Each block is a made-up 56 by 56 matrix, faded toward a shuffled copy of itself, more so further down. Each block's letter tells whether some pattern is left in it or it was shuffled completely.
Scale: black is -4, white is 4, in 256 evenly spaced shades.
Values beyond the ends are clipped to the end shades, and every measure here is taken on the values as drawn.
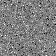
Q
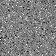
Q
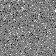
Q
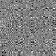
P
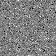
Q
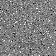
Q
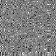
P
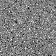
Q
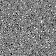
Q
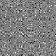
P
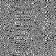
P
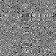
P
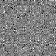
P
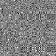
P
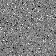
Q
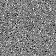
Q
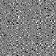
P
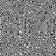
P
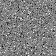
Q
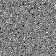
Q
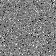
Q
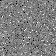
Q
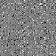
P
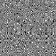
P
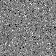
Q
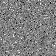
Q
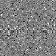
P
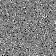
Q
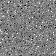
Q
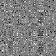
P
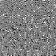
P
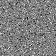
Q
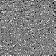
P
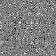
P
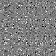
P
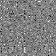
P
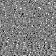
P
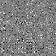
P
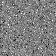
Q
